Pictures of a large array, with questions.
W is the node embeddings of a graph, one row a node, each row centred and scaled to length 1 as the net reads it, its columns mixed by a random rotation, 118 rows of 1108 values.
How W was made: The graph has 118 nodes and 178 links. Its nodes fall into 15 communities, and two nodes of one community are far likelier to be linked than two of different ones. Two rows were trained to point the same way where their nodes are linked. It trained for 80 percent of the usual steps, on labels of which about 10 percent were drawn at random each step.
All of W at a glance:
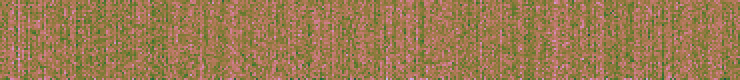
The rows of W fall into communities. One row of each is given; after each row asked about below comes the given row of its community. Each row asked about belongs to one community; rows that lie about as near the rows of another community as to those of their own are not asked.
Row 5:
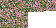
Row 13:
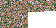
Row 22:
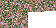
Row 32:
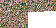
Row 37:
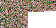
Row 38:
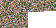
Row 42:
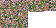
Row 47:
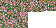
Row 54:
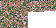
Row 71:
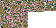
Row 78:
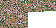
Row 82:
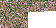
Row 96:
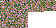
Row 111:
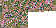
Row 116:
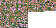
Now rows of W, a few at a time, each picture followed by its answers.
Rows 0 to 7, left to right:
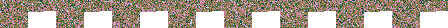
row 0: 54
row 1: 5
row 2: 22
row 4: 5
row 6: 13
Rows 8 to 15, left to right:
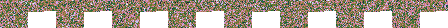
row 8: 32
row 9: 38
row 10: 22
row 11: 71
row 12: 111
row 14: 111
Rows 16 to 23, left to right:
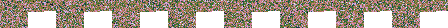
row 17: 22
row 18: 78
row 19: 42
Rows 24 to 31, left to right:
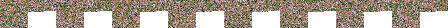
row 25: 47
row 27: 47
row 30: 38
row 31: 32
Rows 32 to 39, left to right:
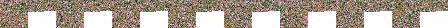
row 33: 47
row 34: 38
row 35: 78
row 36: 5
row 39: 38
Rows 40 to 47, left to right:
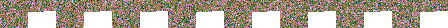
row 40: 54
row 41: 54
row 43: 82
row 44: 42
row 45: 5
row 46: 82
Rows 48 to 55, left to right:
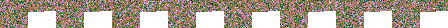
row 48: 82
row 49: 47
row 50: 116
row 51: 78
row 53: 54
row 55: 13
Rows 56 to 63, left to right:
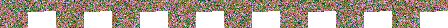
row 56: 38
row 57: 82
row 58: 42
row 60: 82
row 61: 82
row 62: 111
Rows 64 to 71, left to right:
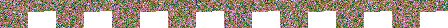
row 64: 47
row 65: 54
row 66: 111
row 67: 71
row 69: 42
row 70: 116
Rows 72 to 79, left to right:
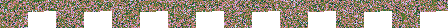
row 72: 37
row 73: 5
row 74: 5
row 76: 78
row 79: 22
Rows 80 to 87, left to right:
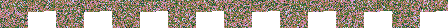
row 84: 71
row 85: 32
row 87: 116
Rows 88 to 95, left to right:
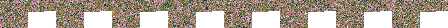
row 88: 32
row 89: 32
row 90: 38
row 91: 82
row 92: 116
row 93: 78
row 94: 78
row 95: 42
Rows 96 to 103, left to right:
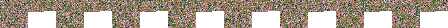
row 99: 111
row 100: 37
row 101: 111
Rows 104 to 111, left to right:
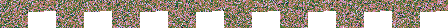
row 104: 13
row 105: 54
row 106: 32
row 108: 32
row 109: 37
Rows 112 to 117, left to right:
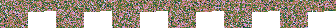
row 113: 5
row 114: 96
